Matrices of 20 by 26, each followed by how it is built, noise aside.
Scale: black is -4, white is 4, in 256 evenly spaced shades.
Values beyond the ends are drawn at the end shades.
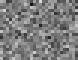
noise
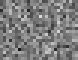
noise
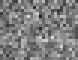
noise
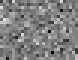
noise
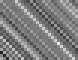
Toeplitz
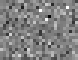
noise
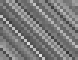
Toeplitz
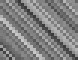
Toeplitz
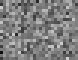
noise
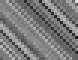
Toeplitz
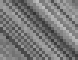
Toeplitz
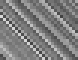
Toeplitz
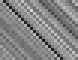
Toeplitz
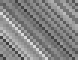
Toeplitz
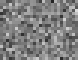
noise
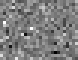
noise
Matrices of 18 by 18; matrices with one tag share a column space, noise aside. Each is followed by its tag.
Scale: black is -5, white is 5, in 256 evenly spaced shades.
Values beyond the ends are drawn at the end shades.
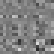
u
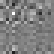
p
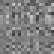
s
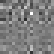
p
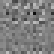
p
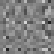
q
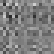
s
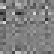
p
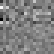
p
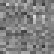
s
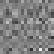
q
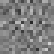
q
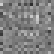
s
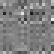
p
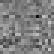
u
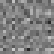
q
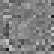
u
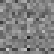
q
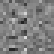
q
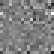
p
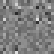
p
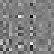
u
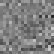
u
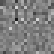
p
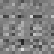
u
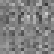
s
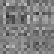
s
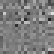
p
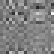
p
